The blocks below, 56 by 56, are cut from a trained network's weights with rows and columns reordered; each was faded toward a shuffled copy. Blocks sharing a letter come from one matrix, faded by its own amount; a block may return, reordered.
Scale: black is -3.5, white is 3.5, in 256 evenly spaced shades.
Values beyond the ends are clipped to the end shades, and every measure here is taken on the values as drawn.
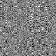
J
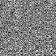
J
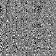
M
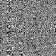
M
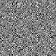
J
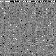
M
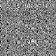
M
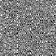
J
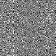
J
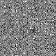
M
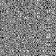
J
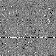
M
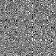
J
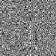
J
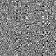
J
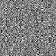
J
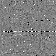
M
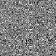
J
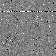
M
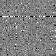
M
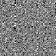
J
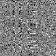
M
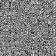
M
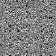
M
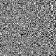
J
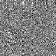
J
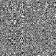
J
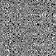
M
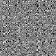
M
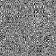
J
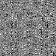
M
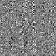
J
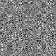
J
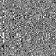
J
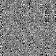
M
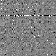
M
